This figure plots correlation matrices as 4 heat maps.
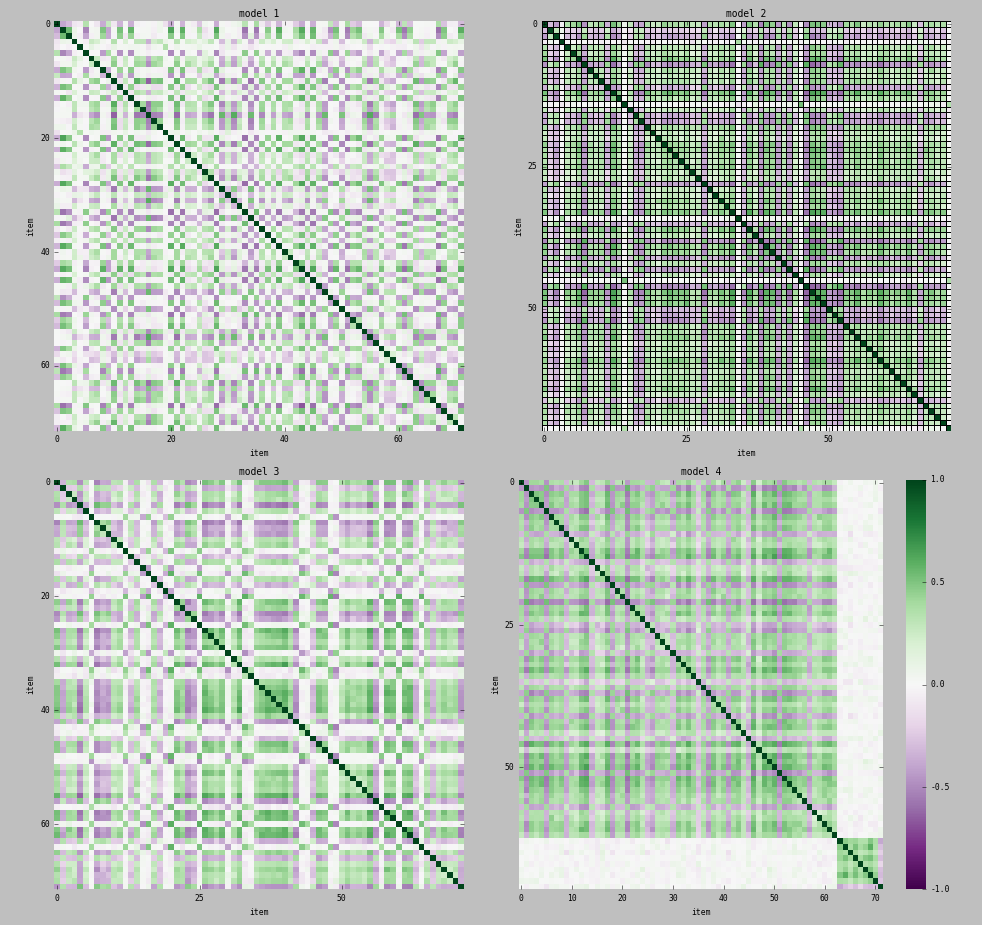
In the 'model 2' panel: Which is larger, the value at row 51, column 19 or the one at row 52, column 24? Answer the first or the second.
the first
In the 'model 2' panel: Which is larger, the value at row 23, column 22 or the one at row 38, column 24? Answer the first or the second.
the first
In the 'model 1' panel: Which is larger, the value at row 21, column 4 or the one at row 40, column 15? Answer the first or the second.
the second
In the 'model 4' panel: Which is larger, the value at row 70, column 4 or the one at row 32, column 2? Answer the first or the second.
the second
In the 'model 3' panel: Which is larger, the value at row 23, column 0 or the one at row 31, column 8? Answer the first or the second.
the second
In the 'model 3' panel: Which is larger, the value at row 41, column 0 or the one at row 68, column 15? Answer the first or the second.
the first
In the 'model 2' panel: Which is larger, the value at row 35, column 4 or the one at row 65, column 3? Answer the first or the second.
the second
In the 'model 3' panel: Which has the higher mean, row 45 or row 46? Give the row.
46
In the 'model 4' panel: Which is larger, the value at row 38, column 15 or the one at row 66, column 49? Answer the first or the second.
the first
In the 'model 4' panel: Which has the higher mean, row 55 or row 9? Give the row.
55
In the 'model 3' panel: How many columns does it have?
72
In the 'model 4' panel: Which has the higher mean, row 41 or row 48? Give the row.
48
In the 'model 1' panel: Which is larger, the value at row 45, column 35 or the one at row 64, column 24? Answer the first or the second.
the second
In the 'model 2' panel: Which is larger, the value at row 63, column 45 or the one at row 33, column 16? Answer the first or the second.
the first
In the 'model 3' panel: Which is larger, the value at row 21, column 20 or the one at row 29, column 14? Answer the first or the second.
the second
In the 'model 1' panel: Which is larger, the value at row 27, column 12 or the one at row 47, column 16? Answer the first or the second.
the second
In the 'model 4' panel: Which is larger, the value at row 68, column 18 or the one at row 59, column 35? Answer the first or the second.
the first
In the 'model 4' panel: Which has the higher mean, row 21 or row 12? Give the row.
12
